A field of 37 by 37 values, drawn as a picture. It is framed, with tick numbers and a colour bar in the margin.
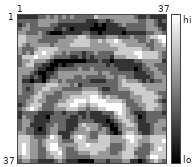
Average level on the scale: 50%. Ninth with the lowest average: top middle. Stripes: horizontal, repeating 3 times. Rings: centred on the bottom middle.
